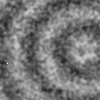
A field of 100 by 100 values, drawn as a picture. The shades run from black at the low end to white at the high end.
One lone cell stands out, far higher than its neighbours. The ninth with the highest average is the middle right. No row or column stands out. Concentric rings centre on the middle right.
